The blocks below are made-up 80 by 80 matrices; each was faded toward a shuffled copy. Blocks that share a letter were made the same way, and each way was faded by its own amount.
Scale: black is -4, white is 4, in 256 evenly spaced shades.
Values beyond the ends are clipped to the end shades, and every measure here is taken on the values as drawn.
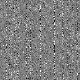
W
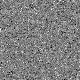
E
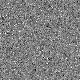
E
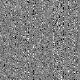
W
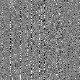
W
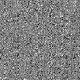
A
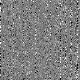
W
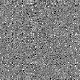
A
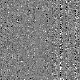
W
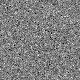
E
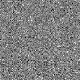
A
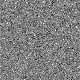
E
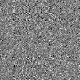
A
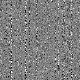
W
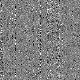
W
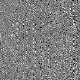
W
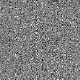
W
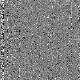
W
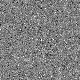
E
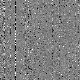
W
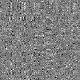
A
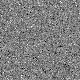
E
